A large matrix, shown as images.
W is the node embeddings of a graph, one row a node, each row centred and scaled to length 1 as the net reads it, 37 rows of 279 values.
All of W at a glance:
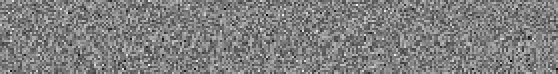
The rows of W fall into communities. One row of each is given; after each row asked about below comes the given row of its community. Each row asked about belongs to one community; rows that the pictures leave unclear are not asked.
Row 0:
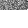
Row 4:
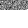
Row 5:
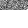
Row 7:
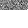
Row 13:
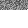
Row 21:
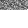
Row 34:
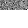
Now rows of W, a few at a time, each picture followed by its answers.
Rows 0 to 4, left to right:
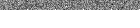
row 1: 21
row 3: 7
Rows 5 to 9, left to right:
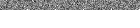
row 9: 5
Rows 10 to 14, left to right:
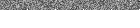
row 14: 0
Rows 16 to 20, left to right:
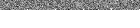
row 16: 13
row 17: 21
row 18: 34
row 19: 34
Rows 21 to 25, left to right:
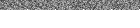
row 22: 21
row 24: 4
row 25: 4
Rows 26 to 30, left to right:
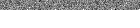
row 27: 5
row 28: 21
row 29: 7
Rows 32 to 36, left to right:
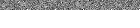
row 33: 13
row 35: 13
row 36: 13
